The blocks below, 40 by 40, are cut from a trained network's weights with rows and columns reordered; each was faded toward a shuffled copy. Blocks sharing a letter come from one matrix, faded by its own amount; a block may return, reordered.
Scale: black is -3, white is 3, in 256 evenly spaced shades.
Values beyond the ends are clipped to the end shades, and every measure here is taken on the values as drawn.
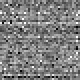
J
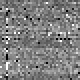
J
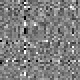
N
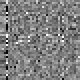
N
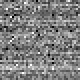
J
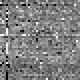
J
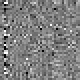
N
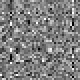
N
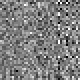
N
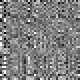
N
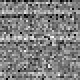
J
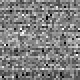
J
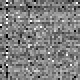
J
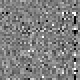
N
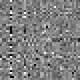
N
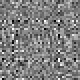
N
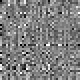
N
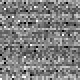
J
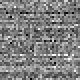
J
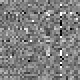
N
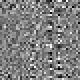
N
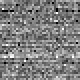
J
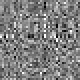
N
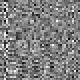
N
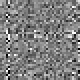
N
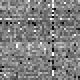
J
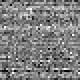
J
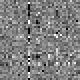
N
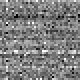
J
